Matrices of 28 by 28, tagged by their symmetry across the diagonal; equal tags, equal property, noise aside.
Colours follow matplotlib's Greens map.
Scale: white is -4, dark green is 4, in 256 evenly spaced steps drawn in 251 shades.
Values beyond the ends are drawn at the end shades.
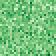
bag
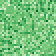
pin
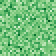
pin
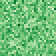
bag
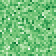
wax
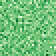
wax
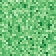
bag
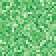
pin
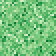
pin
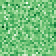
wax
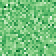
wax
